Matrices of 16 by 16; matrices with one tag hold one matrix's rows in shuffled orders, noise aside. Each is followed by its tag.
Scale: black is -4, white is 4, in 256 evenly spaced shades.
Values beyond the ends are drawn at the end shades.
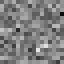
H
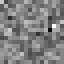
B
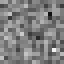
B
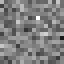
H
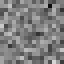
B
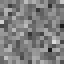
B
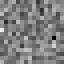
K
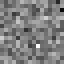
H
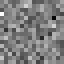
K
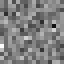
K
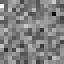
K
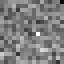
H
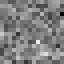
H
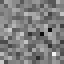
B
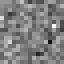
B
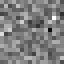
B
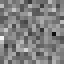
K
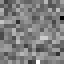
H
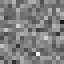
H
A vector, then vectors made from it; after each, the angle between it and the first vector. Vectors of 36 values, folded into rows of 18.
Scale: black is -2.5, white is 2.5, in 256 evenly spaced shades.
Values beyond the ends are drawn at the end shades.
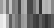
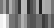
nearly parallel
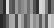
partly opposed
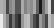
partly aligned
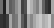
nearly opposite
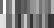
partly aligned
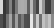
partly opposed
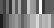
nearly opposite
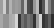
partly aligned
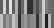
partly aligned
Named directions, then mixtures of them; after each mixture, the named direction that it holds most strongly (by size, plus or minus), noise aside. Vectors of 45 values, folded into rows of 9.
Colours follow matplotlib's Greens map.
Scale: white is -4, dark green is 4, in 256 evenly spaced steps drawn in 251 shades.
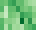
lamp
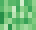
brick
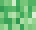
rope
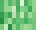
brick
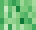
lamp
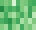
rope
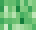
lamp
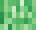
brick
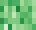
lamp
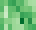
lamp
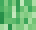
brick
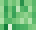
brick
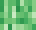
brick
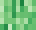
brick
